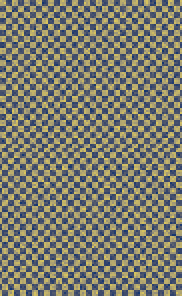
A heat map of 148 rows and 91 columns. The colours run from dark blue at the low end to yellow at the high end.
Grain: checkered. Histogram: two levels. Symmetry: a half turn. Odd rows or columns: none.
